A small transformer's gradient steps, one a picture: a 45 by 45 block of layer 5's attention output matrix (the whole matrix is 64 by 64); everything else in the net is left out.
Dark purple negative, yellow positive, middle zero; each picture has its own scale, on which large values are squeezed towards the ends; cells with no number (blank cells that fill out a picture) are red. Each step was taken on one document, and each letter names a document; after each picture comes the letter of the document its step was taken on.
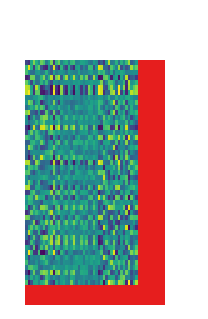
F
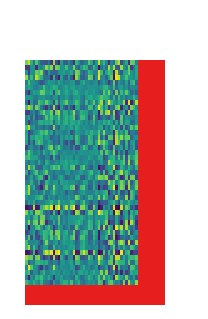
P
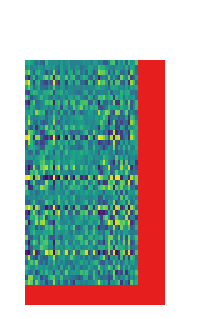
P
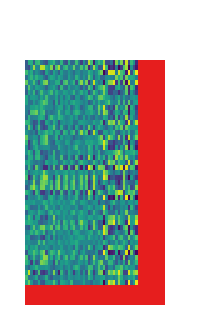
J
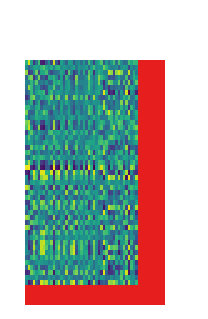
J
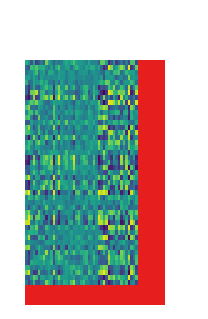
F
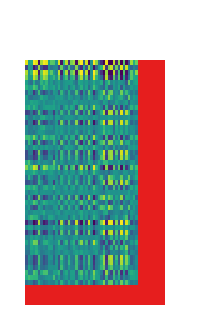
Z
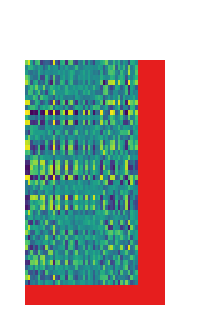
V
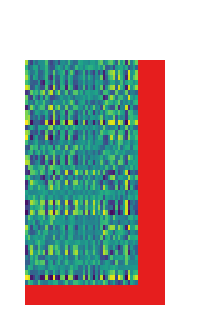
V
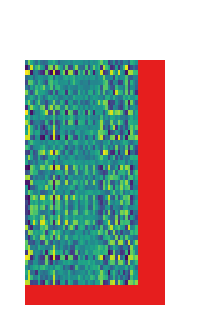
V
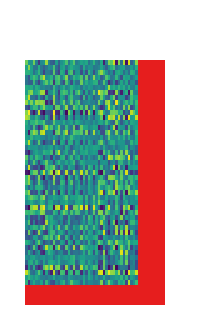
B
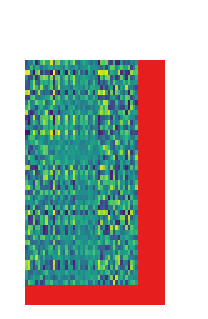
P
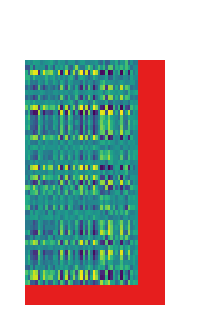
Z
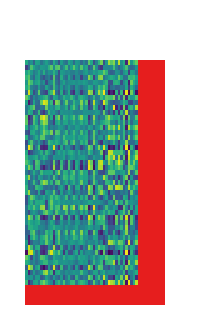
J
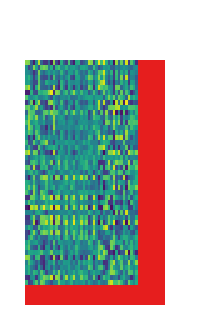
P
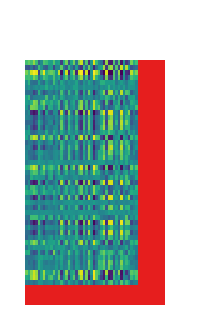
Z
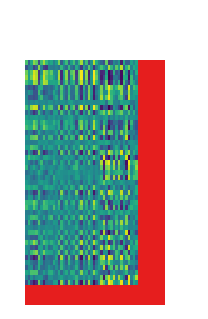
Z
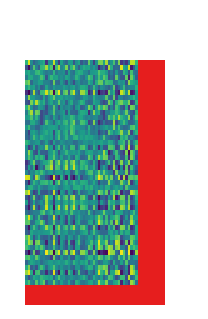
P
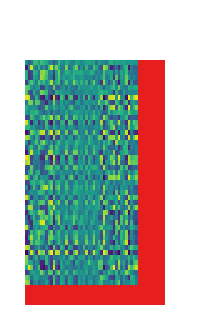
B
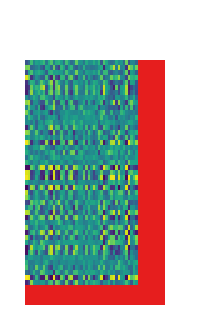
V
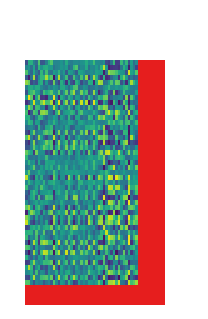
F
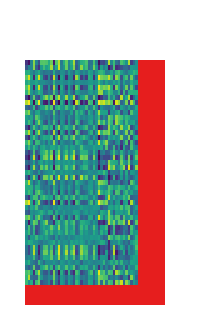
F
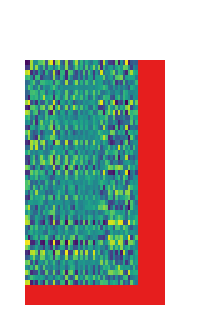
B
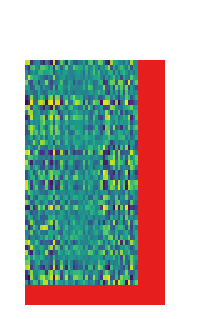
V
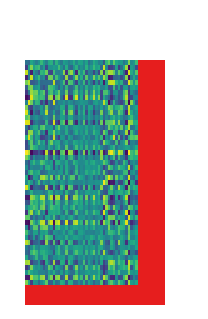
V
